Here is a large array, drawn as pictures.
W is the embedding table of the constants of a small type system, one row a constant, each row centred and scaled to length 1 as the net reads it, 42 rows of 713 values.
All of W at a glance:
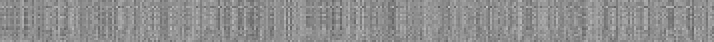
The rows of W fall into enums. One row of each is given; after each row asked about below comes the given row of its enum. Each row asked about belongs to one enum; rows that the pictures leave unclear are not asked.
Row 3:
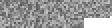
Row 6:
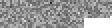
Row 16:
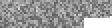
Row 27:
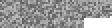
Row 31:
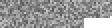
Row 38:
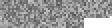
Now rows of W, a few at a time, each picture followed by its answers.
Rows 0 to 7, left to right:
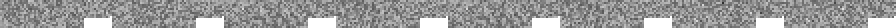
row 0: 38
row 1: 27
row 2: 16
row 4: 16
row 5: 3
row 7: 6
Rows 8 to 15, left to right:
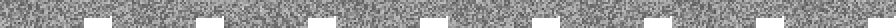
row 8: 3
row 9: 27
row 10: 16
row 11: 3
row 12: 38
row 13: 27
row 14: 3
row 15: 31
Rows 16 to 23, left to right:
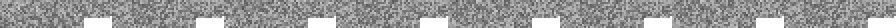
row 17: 27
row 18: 31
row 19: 27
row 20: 38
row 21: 27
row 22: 38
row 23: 27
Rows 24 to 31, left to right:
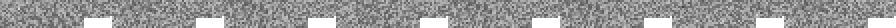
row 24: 16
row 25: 31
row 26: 3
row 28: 3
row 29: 3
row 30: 6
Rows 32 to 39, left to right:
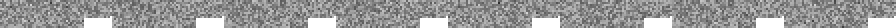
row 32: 6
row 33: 3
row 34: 38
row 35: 31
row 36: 6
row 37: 27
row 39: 6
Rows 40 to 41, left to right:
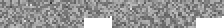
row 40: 6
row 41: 16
